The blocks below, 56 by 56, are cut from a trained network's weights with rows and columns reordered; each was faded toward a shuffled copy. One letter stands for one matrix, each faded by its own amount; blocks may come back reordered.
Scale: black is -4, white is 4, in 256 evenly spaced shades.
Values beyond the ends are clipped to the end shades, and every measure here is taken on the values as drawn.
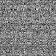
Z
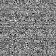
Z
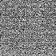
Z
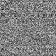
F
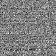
F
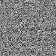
F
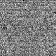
Z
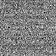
Z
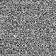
F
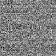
Z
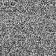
F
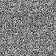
F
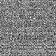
Z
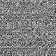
Z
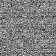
Z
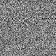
F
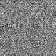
F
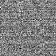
Z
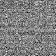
Z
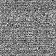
Z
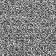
F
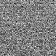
F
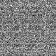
Z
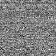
Z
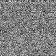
F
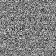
F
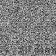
F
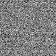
F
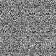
F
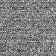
Z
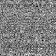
Z
